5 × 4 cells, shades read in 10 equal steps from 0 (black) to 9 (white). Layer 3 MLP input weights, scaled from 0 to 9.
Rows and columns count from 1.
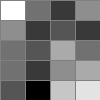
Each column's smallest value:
3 0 2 2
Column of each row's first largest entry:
1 1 3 4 4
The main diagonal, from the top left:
9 2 6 6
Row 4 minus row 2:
-1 0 2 4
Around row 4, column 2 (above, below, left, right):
3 0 4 5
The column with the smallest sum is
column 2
